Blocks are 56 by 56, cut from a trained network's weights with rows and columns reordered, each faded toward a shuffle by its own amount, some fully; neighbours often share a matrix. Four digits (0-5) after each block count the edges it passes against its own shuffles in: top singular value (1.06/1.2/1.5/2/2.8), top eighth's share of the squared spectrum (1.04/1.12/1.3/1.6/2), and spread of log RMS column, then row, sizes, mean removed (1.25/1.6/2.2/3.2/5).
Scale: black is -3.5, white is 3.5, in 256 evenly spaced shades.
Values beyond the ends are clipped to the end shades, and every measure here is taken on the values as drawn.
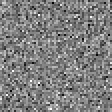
0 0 0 0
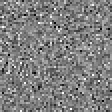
0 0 0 0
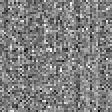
2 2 1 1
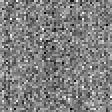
2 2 1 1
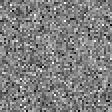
0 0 0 0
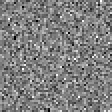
0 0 0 0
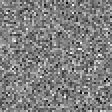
0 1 0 0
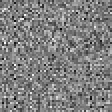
3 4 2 2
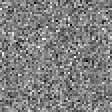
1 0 0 0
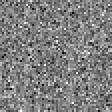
0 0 0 0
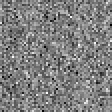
1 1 0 0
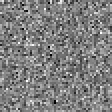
0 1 0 0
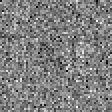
1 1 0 0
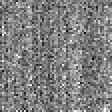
3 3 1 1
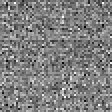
2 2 2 0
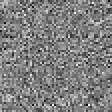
3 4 1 2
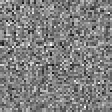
3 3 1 1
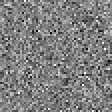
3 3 0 1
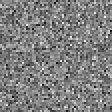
2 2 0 0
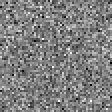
1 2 0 1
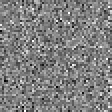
2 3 2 1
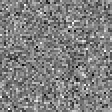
1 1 0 0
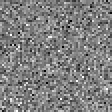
1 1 0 0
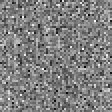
1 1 0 0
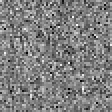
1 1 0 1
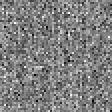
2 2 0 0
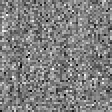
1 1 0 0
